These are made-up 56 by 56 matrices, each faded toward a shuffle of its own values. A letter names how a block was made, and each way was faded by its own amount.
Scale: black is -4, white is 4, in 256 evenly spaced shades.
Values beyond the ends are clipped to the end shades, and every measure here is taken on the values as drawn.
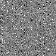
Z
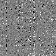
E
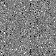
Z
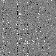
E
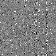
E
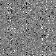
E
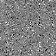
E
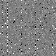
E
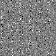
Z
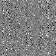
Z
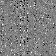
E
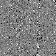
Z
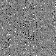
Z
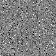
Z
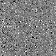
E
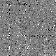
E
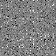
E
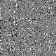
E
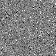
Z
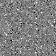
Z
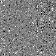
Z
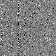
Z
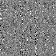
Z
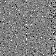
Z
